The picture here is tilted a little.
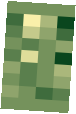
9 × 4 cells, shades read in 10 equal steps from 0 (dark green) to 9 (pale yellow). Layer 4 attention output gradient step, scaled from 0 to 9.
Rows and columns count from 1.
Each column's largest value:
5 9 6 6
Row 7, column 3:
4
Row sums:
16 17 17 16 15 18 16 14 16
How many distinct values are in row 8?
4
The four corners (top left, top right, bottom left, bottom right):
4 4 4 4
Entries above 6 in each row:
0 1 1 0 1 0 0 0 0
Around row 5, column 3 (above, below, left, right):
4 4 8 0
